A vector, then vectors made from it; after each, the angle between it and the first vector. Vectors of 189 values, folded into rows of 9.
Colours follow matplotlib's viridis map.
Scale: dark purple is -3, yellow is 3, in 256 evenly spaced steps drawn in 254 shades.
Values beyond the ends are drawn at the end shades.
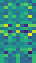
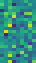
orthogonal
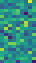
partly opposed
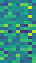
nearly parallel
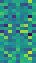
nearly opposite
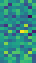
nearly opposite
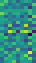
nearly opposite
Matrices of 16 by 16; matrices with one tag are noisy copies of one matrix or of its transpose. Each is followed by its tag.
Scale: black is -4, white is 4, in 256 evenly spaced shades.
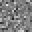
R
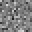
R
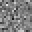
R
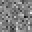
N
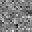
N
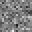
N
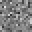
R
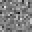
R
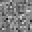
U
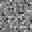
U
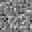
U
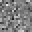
R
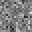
N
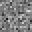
U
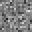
U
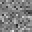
N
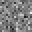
N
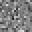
R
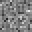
U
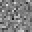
R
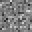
U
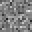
U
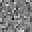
R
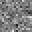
N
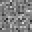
U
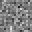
U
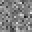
N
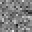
N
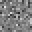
R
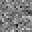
N
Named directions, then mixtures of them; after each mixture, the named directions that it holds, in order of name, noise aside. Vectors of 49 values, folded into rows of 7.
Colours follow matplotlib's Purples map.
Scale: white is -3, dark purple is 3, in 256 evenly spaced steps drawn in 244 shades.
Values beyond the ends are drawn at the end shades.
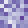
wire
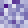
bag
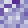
bag, wire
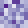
bag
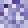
bag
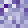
bag, wire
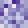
bag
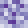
bag, wire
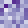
bag, wire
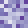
wire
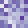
wire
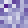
bag, wire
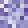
wire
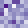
bag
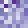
bag, wire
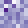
bag, wire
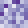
bag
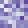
wire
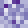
bag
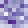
bag, wire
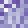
bag, wire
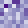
bag, wire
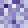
bag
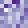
bag, wire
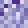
bag, wire
